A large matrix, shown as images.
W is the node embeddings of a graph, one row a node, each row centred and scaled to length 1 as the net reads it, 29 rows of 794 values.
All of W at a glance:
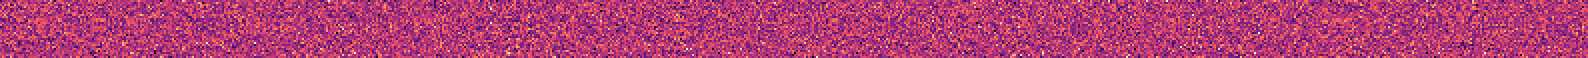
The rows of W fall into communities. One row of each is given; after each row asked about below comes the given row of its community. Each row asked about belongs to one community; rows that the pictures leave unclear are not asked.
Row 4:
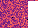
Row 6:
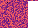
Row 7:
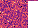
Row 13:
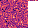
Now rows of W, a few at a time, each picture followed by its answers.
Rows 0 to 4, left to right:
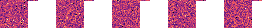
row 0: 13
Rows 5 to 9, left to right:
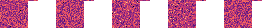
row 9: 13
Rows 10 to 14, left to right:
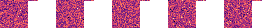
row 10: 13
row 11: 4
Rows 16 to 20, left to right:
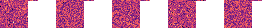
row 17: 6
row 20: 7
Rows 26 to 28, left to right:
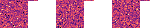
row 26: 7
